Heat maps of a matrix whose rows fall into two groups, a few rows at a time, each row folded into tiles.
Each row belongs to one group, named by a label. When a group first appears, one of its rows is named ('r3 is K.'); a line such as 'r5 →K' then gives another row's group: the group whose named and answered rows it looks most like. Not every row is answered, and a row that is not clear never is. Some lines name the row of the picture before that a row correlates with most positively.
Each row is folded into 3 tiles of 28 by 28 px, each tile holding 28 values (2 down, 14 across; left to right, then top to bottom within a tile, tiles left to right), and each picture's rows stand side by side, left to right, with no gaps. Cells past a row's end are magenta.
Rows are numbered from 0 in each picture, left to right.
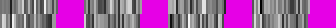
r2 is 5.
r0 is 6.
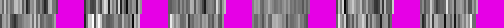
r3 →5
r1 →6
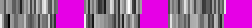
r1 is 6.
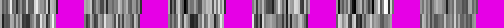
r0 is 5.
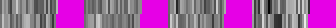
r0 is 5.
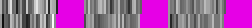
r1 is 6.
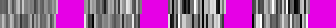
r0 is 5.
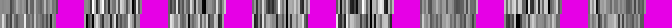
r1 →5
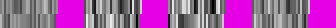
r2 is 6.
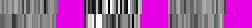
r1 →6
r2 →5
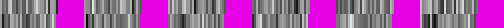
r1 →5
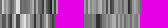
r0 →5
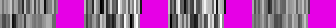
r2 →5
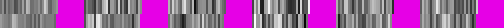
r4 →5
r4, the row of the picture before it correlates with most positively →2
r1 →6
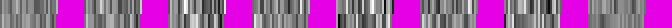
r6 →6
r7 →6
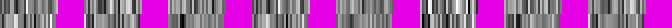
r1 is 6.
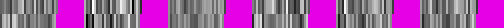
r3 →6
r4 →5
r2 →5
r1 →5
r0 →6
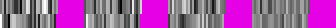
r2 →6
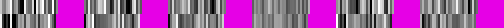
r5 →5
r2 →6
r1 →6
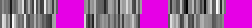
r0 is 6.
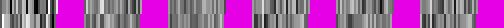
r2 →5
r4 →6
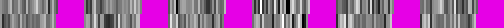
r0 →5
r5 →6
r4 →6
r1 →5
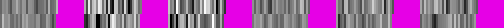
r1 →6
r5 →6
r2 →5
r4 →5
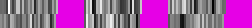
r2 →6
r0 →5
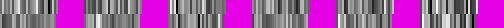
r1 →6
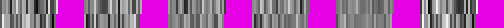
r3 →5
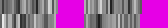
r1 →6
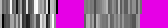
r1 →6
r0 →5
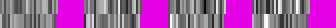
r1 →6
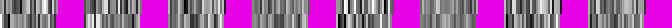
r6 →5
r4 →5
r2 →5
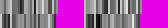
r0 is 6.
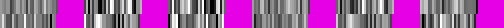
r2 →6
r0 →6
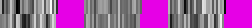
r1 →6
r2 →5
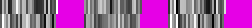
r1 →6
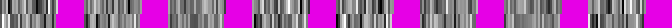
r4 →6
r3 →5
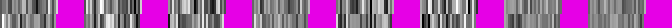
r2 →6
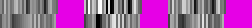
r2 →6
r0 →6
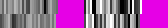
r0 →6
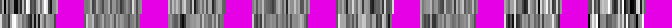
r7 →6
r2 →6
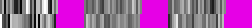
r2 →6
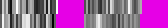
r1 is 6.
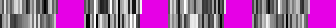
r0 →6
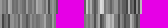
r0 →5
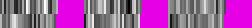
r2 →5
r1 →6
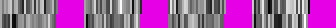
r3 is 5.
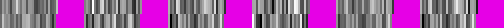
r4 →5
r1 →5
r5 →5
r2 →5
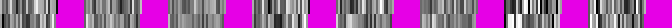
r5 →6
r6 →6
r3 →5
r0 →5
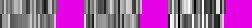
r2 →6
